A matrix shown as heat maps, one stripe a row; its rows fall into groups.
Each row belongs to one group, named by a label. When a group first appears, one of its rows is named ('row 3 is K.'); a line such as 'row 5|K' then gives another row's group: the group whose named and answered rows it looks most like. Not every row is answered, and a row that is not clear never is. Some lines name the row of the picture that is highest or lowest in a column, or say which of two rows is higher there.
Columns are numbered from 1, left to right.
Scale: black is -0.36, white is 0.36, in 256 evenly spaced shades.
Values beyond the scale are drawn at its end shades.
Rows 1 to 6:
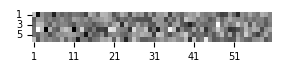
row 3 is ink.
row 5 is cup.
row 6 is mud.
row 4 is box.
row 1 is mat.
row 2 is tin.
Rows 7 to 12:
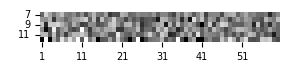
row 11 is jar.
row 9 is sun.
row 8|tin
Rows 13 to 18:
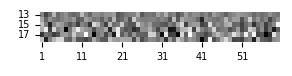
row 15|sun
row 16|jar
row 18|sun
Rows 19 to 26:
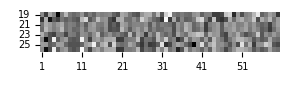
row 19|cup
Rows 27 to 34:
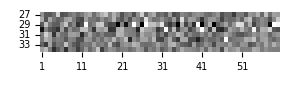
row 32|ink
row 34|ink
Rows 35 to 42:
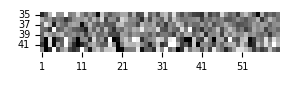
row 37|box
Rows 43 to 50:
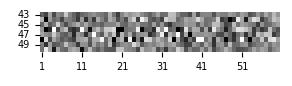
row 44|mat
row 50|box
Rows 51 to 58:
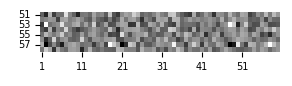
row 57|mat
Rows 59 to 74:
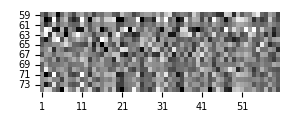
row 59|cup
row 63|jar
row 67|tin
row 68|jar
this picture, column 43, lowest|74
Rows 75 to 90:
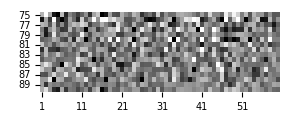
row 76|tin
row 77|jar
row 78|mud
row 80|mud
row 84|cup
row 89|mat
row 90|ink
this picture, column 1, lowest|76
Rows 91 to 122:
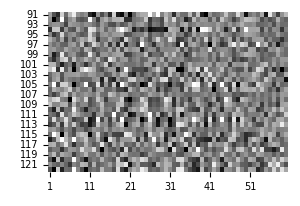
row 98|mud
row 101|ink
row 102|jar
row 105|jar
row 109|sun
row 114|ink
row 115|box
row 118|cup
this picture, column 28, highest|91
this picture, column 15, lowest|116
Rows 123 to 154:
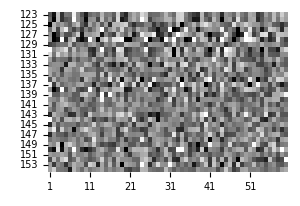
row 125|tin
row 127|mat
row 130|sun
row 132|mat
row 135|tin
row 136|mud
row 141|sun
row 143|tin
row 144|mud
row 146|jar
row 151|sun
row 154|sun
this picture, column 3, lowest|128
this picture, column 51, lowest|137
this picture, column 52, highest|149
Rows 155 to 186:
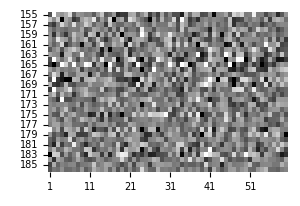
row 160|sun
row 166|mud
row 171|jar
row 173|mud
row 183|tin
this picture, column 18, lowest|164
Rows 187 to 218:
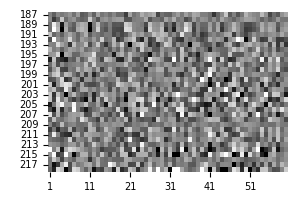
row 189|box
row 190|box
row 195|tin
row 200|cup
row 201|sun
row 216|box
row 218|cup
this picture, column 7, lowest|215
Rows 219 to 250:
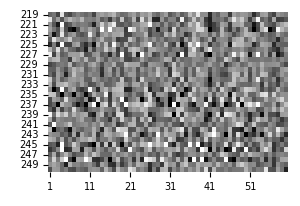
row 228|sun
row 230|cup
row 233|sun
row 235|ink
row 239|sun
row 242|mat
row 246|cup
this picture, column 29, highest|248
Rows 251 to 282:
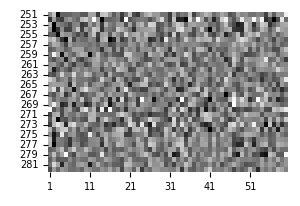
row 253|mat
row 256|ink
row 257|ink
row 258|cup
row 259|box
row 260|cup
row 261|ink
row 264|sun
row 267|cup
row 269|ink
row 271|tin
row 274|sun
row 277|mat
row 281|box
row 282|mud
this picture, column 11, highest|275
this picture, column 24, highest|268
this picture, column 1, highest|270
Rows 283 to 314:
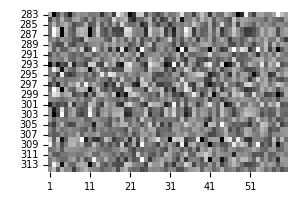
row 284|tin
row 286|box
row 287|box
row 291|mud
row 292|ink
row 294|box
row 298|box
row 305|mud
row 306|mat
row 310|tin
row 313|box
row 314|jar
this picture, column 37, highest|299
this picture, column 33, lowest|290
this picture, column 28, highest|308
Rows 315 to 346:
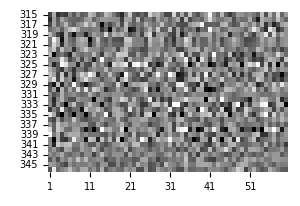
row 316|mud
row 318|tin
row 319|ink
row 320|box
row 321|box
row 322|jar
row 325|sun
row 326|ink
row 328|jar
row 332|mud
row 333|cup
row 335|ink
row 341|sun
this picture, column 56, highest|318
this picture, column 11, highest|327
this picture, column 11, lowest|320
